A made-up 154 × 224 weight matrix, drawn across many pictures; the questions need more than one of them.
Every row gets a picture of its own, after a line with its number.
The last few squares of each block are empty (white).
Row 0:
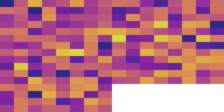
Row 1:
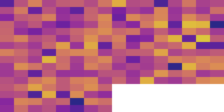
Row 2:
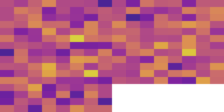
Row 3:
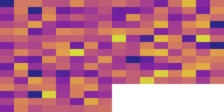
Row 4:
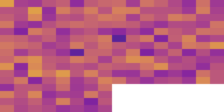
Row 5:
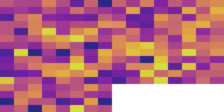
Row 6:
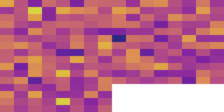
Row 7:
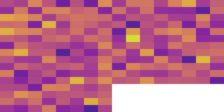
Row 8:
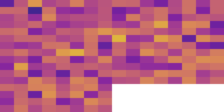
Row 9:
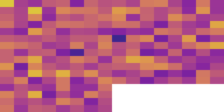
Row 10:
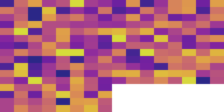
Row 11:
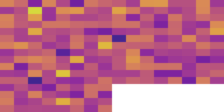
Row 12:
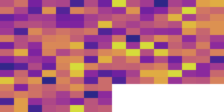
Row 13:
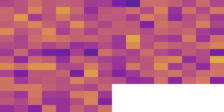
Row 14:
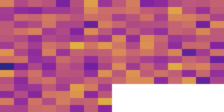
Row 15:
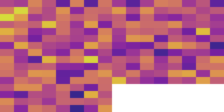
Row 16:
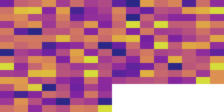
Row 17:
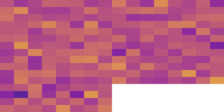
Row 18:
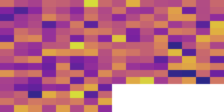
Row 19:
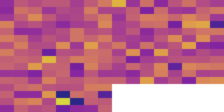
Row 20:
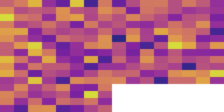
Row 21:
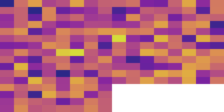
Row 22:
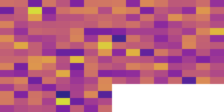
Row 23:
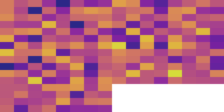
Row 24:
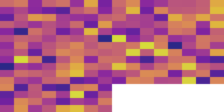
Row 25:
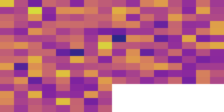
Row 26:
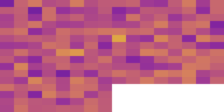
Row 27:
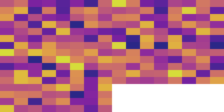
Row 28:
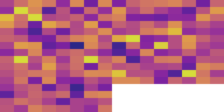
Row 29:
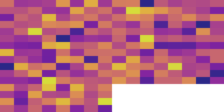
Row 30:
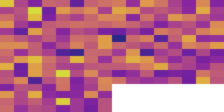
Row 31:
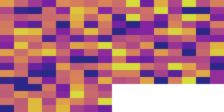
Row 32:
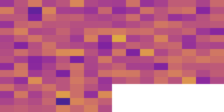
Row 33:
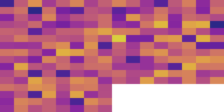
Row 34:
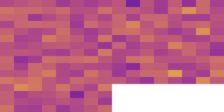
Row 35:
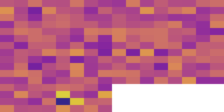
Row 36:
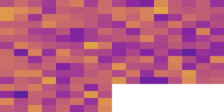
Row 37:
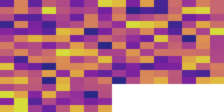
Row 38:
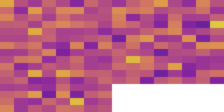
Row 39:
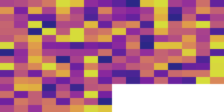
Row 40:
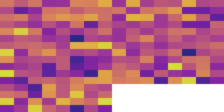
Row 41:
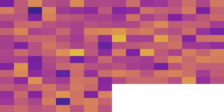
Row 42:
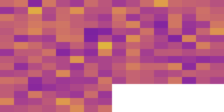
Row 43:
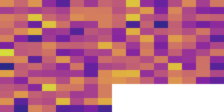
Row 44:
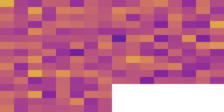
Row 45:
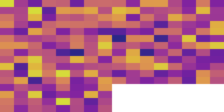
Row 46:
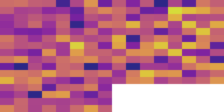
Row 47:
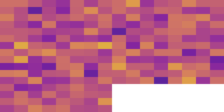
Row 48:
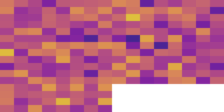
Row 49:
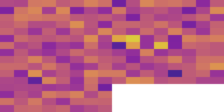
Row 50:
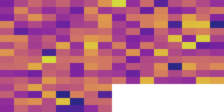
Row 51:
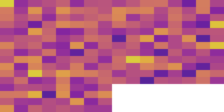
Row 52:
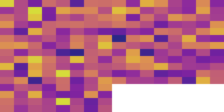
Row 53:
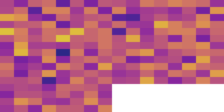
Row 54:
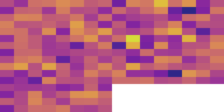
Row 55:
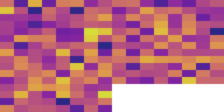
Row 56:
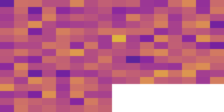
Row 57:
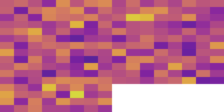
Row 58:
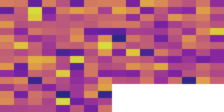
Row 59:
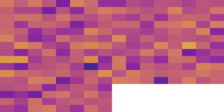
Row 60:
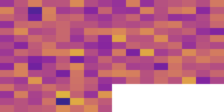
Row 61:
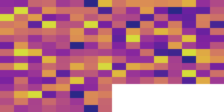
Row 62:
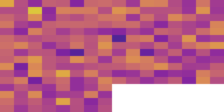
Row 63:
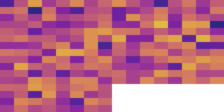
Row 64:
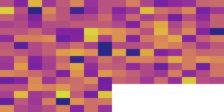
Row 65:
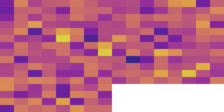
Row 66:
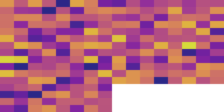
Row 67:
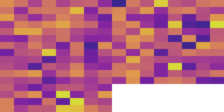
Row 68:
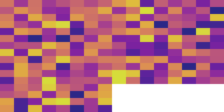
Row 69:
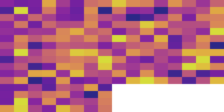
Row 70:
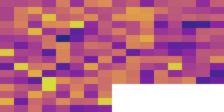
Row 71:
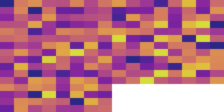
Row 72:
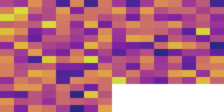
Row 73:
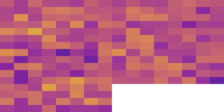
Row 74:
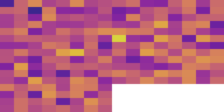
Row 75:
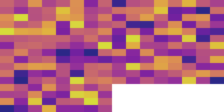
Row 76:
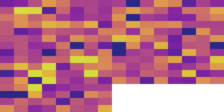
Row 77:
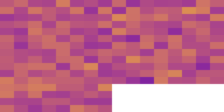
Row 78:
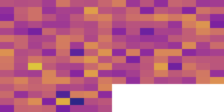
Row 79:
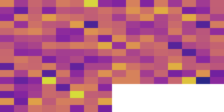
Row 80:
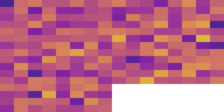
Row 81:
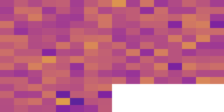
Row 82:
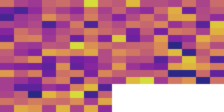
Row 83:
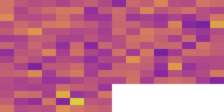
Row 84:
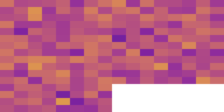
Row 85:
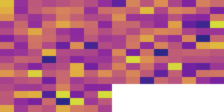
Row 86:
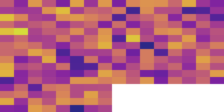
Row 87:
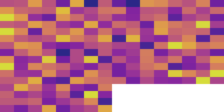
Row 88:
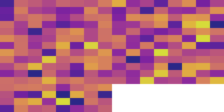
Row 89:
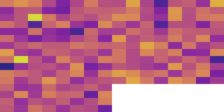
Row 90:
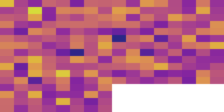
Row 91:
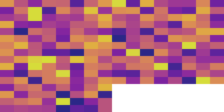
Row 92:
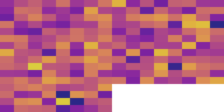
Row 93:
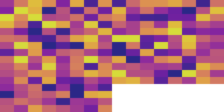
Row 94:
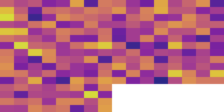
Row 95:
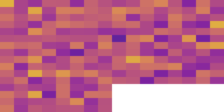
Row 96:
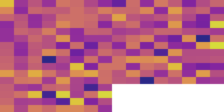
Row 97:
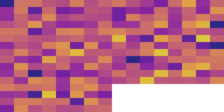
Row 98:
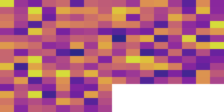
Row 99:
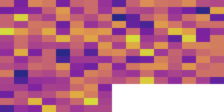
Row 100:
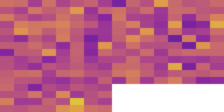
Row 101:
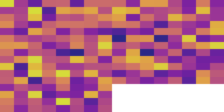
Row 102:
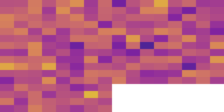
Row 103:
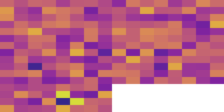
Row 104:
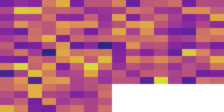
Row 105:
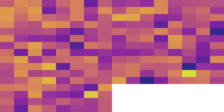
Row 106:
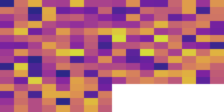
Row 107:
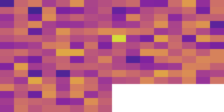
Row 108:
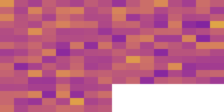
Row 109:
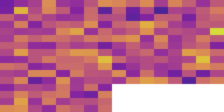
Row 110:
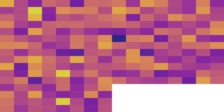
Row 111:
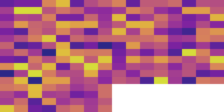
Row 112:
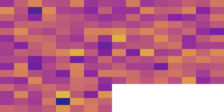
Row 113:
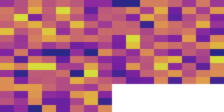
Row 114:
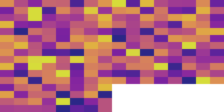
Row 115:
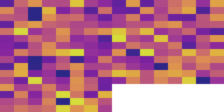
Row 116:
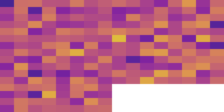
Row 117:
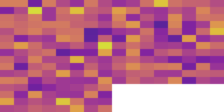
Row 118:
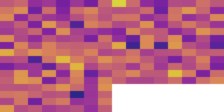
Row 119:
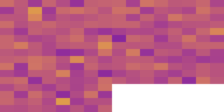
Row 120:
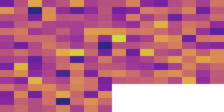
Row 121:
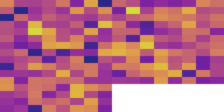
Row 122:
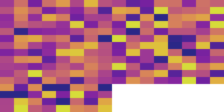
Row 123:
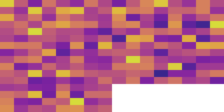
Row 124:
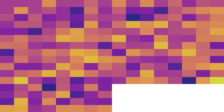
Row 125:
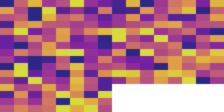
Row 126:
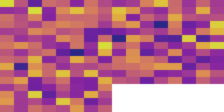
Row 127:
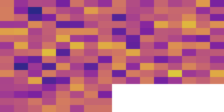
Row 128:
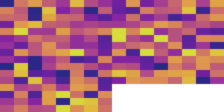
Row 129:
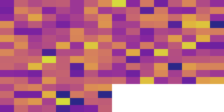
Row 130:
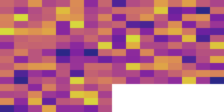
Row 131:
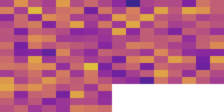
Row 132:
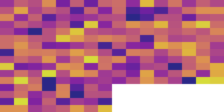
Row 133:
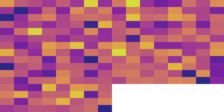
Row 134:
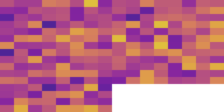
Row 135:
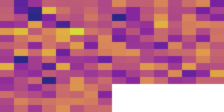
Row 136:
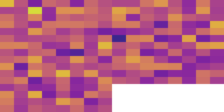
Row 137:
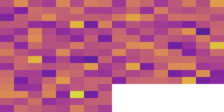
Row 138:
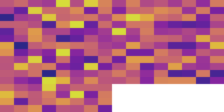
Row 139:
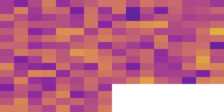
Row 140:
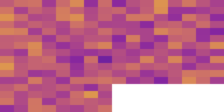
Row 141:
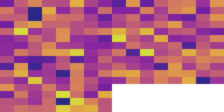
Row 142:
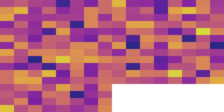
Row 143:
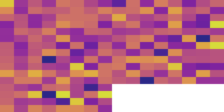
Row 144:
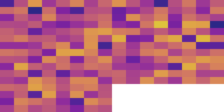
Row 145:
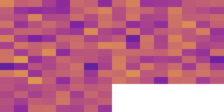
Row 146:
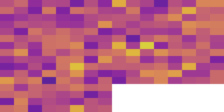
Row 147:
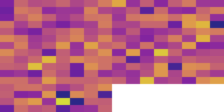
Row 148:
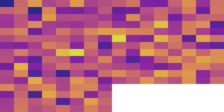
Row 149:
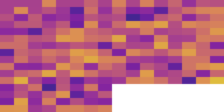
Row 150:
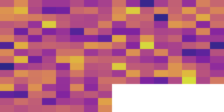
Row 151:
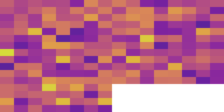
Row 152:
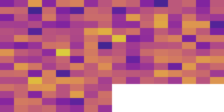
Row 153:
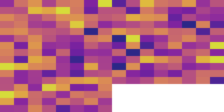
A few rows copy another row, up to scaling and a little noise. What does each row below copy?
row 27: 118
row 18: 82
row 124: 149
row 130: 75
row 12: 146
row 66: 59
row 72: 15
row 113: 13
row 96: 143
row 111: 104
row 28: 93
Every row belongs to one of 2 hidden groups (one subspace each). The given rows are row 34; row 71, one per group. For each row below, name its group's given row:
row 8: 71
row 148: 71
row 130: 34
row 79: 34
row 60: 71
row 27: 34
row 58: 71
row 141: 71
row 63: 71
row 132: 34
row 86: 34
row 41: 71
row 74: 71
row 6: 71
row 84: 71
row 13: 34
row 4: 71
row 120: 71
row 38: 71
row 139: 34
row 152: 71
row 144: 71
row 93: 34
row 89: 34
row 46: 34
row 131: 34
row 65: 71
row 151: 34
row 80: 71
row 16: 34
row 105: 34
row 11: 71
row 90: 71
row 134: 34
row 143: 71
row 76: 34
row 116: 71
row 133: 34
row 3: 71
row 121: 34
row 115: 71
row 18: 34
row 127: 34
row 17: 34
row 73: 34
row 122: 34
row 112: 71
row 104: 34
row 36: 34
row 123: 71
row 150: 34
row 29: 34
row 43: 34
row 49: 34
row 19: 71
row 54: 34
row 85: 71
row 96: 71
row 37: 34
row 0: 71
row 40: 34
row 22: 71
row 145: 34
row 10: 71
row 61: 34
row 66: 34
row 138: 34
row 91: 71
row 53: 34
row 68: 34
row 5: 34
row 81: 71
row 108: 71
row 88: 71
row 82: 34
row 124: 34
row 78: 71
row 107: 71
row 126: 71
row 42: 71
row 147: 71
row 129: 71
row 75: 34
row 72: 34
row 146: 34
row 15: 34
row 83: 71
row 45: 71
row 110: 71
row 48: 34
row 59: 34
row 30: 71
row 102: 34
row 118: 34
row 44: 71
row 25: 71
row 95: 71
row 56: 71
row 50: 71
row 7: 34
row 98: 71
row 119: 71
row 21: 71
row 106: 71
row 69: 34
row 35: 71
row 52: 71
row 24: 34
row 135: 34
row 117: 71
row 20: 34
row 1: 71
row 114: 71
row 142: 34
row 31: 34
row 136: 71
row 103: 71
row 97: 71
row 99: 34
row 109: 34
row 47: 34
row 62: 71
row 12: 34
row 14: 34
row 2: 34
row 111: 34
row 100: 71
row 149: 34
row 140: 34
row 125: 71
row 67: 71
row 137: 34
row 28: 34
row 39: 34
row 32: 71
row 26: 71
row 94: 34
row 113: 34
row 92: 71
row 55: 71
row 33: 71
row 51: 71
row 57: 34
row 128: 71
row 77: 34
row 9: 71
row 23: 34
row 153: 34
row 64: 71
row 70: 34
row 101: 71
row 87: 34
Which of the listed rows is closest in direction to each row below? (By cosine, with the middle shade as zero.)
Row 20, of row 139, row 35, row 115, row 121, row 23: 23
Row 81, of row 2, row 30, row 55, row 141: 30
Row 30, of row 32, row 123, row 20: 123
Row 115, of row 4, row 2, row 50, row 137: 137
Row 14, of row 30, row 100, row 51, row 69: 100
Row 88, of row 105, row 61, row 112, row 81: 81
